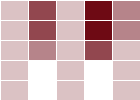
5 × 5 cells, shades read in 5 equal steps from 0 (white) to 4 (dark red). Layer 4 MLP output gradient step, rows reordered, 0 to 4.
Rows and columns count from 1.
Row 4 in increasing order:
0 0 1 1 1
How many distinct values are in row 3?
3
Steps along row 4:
down up down up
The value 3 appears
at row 1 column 2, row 2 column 2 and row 3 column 4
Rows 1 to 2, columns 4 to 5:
4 2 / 4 2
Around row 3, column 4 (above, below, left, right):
4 0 1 1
